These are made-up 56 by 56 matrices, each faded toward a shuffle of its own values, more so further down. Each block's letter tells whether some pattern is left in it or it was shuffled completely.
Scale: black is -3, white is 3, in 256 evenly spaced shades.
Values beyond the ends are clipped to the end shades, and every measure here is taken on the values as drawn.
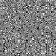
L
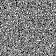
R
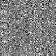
L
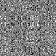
L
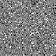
L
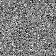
R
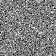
R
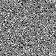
R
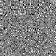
L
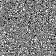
R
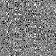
L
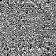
L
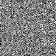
L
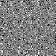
L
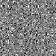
L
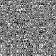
L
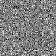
L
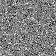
R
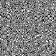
L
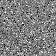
R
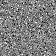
R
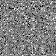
L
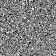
R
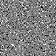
L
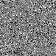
R
